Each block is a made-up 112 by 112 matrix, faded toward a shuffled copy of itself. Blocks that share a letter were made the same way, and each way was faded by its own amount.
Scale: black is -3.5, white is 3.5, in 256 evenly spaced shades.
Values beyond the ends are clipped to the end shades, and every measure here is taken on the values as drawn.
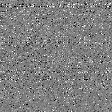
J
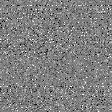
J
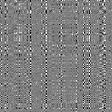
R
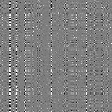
R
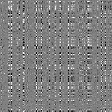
R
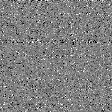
J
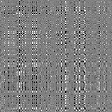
R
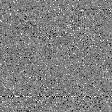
J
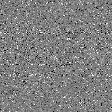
J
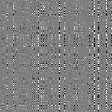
R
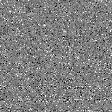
J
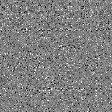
J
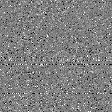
J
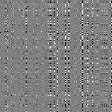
R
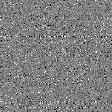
J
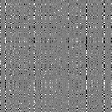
R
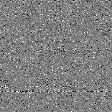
J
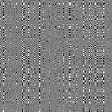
R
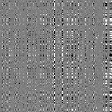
R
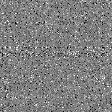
J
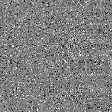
J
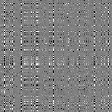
R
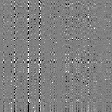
R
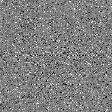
J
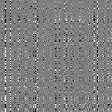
R
